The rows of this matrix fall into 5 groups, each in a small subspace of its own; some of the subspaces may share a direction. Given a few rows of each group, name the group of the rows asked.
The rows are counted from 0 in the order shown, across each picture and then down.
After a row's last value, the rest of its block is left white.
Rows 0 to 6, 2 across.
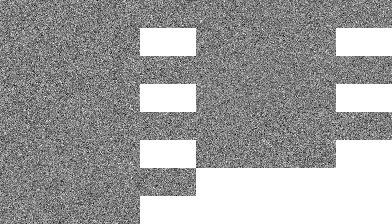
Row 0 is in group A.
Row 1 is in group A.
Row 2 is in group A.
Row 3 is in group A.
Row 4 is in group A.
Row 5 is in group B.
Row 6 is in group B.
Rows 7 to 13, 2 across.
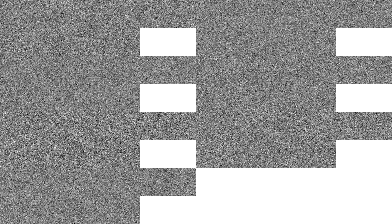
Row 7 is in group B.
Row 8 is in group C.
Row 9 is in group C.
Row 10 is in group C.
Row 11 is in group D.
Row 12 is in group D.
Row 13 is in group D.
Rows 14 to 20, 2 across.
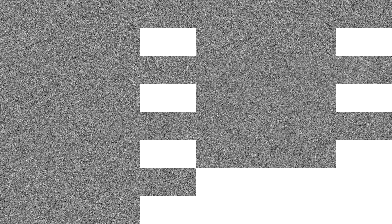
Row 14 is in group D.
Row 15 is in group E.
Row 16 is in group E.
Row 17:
D
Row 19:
C
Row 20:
D
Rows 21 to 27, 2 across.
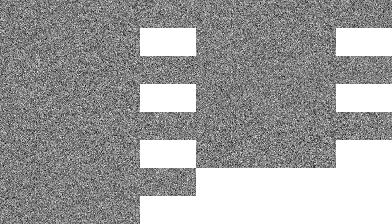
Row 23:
C
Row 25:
C
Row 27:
A
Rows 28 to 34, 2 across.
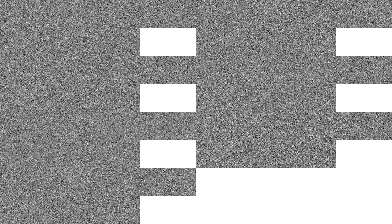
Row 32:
D
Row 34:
B
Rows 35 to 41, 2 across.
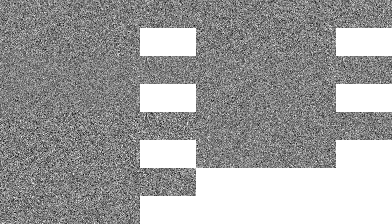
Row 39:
E
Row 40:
B
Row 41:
A
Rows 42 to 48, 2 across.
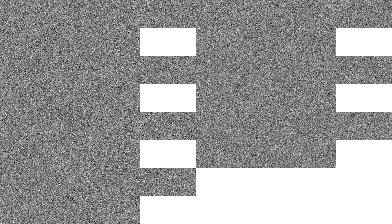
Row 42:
E
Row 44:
C
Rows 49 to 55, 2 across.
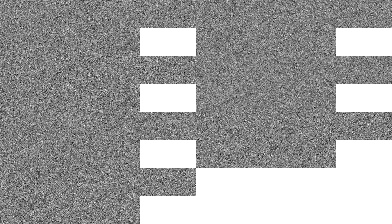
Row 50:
C
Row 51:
B
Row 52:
A
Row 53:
B
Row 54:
C
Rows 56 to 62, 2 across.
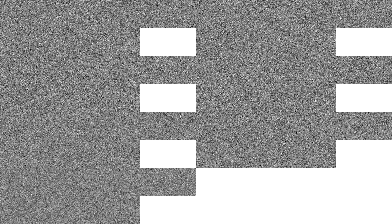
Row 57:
D
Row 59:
C
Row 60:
D
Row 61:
D
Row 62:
A
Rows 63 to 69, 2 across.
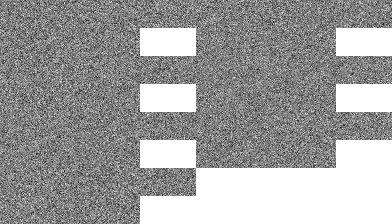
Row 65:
C
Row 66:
B
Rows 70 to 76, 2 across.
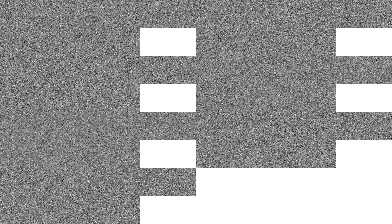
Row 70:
C
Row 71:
D
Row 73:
D
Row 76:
B
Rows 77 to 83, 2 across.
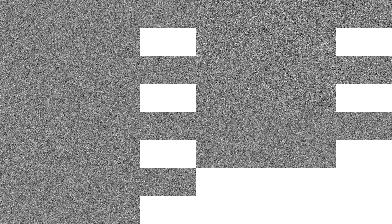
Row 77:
A
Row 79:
D
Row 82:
A
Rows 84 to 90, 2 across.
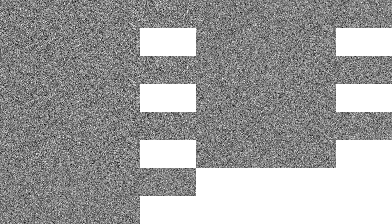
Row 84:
E
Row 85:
E
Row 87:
A
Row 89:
C
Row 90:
A
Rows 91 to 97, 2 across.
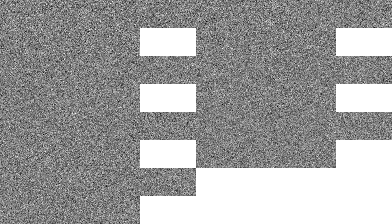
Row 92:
D
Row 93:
A
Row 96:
E
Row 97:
B
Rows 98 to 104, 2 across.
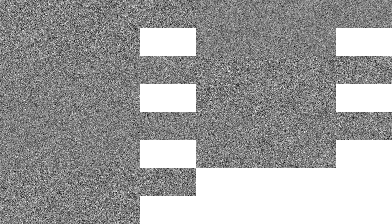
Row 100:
D
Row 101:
A
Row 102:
E
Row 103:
B
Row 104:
E
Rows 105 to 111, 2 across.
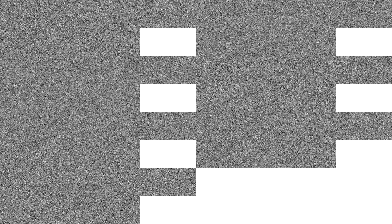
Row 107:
A
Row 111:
C
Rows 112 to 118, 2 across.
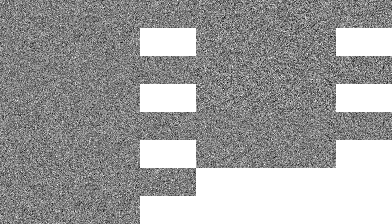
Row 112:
C
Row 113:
D
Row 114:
E
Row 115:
E
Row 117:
E
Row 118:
C
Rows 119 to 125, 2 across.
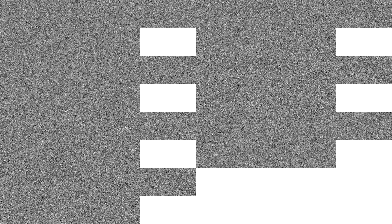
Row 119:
A
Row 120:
B
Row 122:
B
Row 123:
B
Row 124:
A
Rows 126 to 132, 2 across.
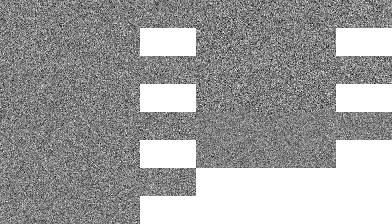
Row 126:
C
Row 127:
C
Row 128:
B
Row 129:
B
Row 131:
E
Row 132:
D
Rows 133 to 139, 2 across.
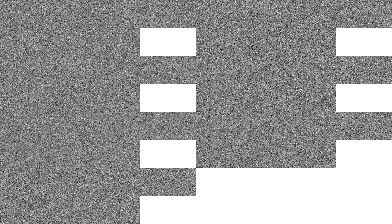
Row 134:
B
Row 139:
C
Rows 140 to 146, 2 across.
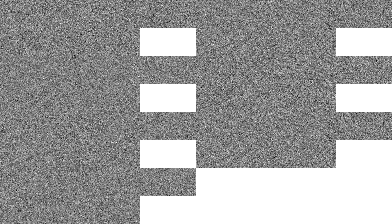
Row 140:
D
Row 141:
E
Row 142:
E
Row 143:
D
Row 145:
E
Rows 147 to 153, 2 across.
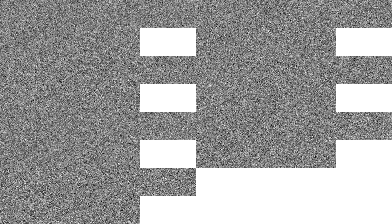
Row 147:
A
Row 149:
C
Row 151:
A
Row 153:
C
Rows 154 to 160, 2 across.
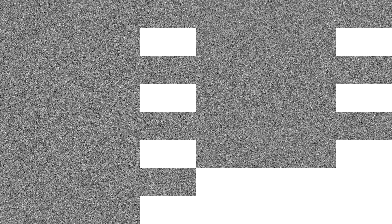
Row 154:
E
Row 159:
C
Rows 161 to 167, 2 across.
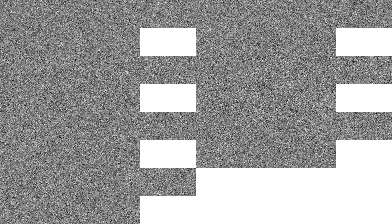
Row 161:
D
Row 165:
E
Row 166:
D
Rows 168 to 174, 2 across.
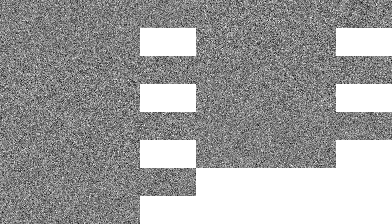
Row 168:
A
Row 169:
D
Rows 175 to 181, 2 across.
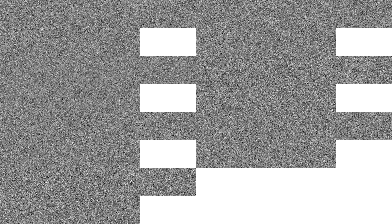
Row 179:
B
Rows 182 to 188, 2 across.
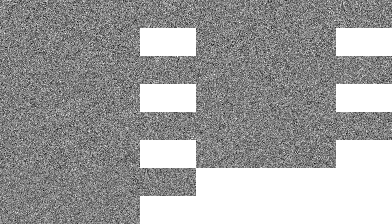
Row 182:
D
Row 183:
E
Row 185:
D
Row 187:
A
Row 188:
E
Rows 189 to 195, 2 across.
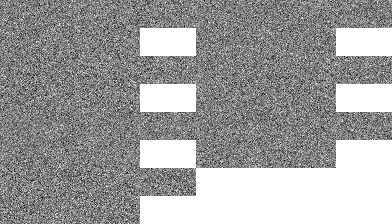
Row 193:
B
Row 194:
B
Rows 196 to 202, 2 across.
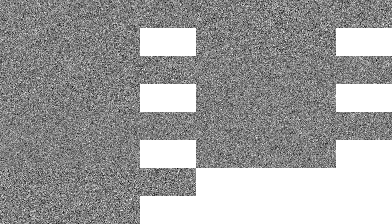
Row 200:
D
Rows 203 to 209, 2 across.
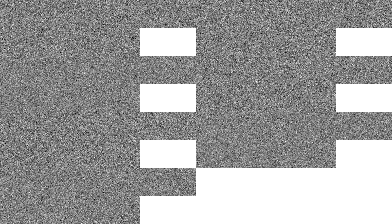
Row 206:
C
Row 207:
E
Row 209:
B
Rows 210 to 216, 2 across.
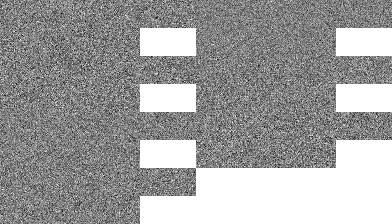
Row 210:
B
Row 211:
E
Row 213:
C
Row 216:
C
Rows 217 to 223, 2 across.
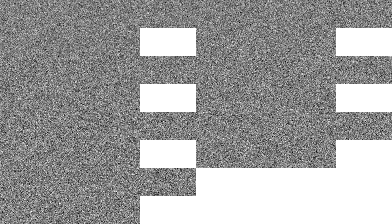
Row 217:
E
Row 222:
D
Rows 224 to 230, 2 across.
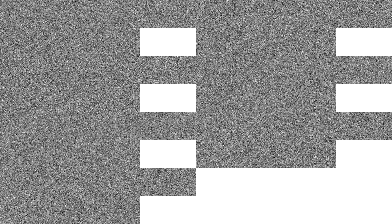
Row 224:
E
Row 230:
D
